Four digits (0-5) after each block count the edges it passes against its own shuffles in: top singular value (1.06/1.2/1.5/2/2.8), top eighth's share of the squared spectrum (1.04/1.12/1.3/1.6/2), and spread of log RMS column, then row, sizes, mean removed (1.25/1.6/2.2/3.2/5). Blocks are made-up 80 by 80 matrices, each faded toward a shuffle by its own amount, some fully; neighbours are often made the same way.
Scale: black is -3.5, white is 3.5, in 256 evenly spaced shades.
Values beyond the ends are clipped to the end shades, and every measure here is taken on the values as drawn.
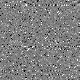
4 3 1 2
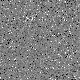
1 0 0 0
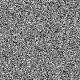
2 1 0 0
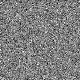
2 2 0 0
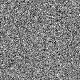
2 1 0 0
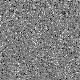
0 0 0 0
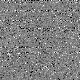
1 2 0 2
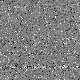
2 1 0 2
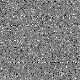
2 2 0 2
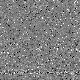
1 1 0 1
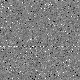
2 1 0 1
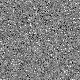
2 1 0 0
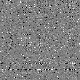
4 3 1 2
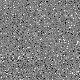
2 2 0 1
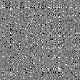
4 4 2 2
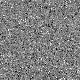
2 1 0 0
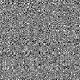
4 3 2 2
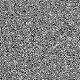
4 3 1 2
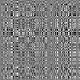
5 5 4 4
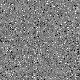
3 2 1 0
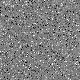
1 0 0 0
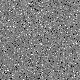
1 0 0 0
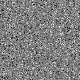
2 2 0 0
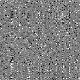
4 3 2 1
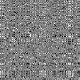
5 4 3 3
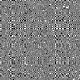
5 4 3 3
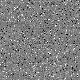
2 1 0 1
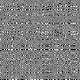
4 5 2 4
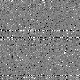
4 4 1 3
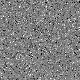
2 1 0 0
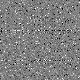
3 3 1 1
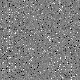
3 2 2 0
